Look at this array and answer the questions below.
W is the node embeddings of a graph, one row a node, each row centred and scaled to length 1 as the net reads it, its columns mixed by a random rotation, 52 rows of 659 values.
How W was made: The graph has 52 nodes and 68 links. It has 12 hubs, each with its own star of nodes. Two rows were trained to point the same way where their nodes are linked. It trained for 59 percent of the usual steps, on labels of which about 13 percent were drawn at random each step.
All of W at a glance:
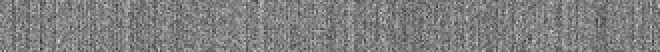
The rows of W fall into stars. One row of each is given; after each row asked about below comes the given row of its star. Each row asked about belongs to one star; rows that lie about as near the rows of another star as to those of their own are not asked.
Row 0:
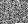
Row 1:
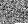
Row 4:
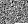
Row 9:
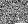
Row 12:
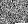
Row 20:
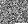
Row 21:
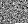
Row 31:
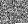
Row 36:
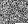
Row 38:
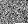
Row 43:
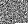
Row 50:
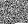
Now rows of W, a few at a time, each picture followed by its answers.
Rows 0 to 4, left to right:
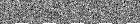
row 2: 1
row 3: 31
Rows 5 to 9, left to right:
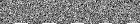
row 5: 4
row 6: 4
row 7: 43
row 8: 12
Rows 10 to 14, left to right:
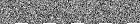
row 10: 36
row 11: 0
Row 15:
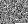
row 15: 31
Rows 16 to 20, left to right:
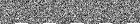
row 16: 9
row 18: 20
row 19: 21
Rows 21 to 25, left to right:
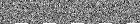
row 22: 20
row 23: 12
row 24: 21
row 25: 50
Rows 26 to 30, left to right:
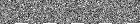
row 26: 50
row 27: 36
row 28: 36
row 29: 43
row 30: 38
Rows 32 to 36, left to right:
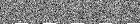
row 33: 50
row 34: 1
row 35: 20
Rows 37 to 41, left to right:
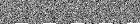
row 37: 1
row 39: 43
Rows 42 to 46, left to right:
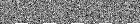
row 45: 21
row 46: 21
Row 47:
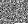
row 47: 4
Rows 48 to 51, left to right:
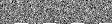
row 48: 4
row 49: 36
